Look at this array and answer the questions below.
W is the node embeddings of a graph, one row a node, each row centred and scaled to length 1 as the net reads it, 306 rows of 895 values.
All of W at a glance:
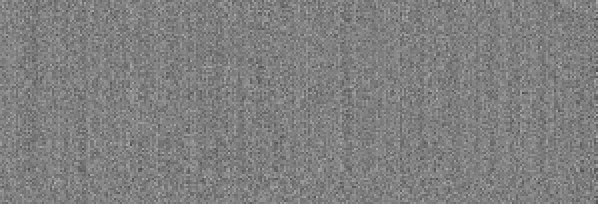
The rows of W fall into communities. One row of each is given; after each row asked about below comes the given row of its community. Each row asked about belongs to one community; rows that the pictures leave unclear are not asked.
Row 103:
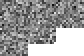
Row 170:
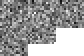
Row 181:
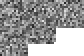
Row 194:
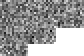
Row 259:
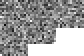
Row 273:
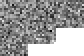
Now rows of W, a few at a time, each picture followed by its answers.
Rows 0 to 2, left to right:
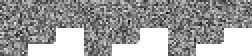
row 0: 259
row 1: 194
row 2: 259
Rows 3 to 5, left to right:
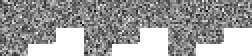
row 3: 170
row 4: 170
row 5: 259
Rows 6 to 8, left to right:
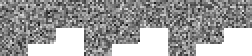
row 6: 273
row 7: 170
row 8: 194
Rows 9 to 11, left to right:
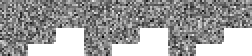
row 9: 259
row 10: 194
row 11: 194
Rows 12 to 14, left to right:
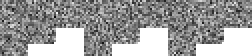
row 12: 259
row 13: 273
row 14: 103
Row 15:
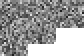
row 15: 194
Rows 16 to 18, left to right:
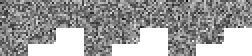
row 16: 194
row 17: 194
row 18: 103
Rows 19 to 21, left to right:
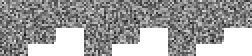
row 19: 273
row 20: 273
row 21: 273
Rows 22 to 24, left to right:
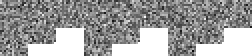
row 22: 181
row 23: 170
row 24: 194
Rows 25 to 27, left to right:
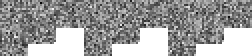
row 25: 170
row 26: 273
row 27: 194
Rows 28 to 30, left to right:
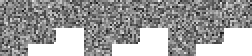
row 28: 181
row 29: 181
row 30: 259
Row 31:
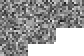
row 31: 194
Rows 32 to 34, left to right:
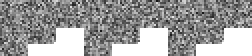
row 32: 194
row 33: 259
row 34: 273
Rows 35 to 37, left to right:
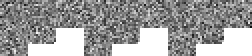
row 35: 181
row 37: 103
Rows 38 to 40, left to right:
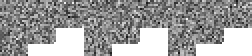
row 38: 273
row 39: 181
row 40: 181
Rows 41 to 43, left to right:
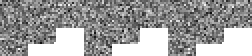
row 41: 103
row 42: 170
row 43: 103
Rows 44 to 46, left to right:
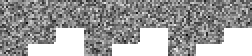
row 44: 103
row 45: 103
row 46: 259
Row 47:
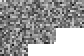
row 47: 273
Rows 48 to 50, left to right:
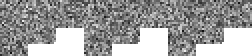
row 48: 273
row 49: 259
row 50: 170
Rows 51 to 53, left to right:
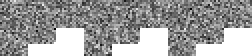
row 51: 194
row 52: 103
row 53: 194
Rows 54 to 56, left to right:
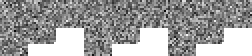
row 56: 259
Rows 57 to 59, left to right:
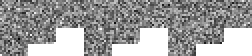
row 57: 170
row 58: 273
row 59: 181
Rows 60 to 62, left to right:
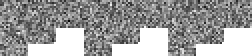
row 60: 259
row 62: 181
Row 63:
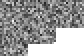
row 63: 170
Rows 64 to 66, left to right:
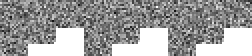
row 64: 103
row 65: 273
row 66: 273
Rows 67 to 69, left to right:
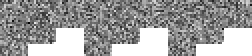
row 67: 259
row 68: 259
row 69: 194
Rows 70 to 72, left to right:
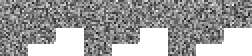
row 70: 273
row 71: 273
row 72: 273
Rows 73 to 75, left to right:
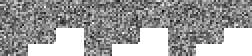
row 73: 194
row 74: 181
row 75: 194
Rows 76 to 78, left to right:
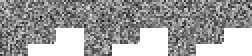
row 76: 273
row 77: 103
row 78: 181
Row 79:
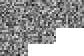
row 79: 194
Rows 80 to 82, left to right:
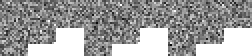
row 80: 259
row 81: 259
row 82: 273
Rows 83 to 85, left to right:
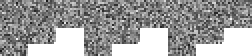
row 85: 273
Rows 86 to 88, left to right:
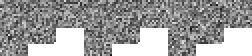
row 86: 181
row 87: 181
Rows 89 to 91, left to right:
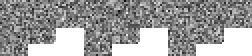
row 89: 273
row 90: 103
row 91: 181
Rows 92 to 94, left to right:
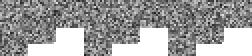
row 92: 170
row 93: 170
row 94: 103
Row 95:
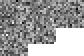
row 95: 194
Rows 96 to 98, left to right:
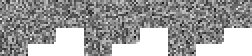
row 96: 273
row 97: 194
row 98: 273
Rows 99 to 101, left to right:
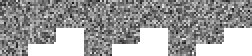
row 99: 103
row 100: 103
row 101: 103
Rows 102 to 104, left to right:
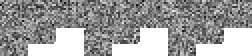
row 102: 194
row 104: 181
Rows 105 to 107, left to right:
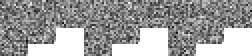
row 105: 259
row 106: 273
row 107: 194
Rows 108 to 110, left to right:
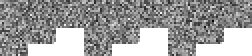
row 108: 181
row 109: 194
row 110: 259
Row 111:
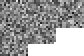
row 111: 273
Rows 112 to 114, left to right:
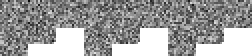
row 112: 259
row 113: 181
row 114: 259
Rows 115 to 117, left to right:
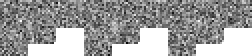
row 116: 194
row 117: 194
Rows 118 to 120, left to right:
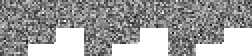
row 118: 259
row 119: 170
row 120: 170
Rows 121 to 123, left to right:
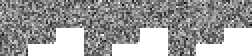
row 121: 273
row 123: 103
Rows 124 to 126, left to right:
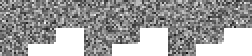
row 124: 273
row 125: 170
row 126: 273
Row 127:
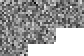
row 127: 194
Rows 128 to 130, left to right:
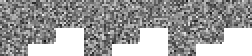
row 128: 273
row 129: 273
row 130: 103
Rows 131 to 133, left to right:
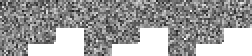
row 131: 103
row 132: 170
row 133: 259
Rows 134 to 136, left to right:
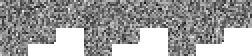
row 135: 194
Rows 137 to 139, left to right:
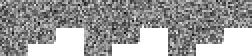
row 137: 194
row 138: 259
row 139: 273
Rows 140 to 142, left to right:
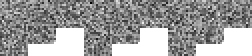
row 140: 273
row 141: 273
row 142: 194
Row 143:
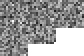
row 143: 181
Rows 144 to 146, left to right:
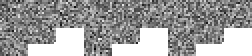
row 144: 259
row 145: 181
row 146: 181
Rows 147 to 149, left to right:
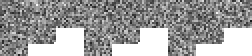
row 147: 103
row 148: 181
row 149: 259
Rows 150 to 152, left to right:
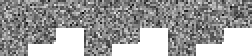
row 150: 103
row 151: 170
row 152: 273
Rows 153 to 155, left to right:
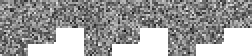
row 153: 170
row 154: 194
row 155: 273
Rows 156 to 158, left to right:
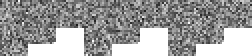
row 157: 170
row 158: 194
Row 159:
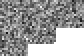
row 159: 170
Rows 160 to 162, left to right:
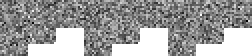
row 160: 103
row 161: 194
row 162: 194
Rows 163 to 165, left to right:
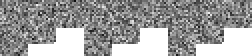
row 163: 170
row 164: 259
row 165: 181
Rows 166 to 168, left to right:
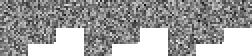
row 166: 181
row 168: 273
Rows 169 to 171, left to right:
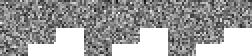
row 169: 103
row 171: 170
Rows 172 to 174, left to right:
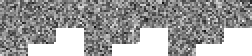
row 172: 181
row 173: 194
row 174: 170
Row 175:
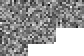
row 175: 170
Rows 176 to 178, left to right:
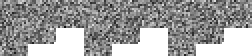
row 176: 194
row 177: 181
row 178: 181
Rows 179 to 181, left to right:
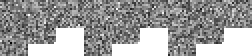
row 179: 103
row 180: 273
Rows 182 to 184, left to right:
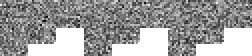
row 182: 194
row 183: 273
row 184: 170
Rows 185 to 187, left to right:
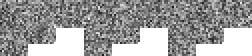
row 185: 194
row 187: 273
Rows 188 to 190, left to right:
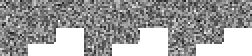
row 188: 181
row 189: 273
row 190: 181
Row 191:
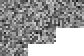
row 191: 170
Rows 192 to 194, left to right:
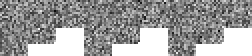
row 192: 273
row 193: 181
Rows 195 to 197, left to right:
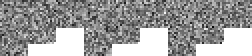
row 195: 170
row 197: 273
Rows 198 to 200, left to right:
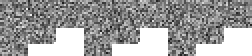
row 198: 181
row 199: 181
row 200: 194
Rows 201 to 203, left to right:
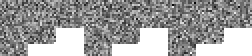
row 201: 194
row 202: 259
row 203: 170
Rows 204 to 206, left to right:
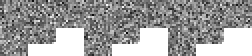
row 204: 259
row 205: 273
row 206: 273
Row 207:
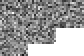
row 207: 259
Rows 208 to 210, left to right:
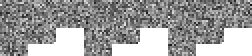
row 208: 194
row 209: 181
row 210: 259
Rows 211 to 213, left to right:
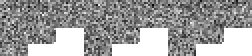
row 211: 181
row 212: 273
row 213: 181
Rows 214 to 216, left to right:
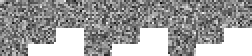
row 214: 181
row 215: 259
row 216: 259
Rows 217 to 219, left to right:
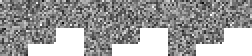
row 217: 181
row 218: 181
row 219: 273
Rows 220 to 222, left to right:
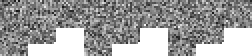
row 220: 103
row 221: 181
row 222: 170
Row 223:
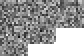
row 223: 194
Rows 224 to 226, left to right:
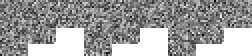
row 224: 181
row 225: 181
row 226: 259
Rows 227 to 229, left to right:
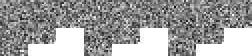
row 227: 273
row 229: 103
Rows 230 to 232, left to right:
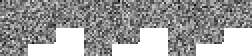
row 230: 170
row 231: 181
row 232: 181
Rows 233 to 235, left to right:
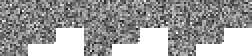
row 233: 273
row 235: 259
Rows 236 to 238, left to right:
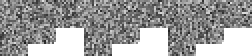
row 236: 273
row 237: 273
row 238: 194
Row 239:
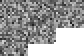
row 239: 259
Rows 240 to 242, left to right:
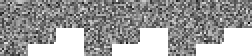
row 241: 181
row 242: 181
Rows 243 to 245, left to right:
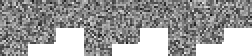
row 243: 259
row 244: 181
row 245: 103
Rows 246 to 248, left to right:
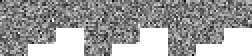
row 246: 170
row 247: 259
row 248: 194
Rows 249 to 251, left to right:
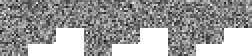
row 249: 181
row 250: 170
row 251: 194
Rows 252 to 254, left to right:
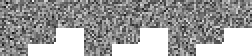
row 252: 181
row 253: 181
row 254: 181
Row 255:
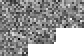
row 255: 103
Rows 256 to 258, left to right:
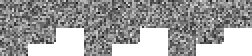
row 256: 181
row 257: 181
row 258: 103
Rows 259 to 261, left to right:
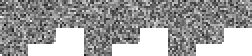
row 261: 194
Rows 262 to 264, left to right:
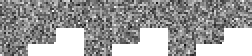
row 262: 194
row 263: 103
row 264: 103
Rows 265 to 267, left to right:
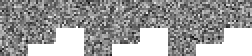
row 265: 259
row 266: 103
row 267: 273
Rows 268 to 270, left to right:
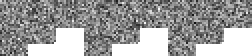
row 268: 273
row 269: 170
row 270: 259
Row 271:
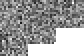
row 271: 273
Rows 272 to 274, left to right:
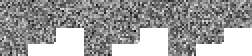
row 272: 181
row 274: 103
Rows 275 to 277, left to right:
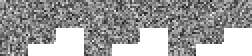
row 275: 273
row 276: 259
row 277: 181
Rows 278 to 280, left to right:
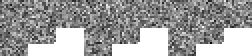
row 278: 170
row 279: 103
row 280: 103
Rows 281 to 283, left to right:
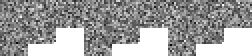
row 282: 170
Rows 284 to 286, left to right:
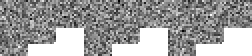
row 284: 170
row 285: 273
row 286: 170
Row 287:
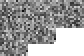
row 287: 194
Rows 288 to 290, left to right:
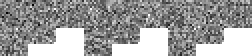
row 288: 194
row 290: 194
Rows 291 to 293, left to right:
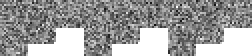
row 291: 259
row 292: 273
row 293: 259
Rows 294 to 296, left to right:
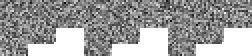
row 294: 181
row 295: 259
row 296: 259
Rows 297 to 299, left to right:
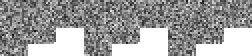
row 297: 170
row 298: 194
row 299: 273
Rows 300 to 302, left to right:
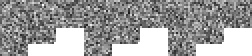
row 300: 273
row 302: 194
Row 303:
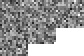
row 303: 103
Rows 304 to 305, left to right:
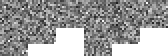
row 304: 259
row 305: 181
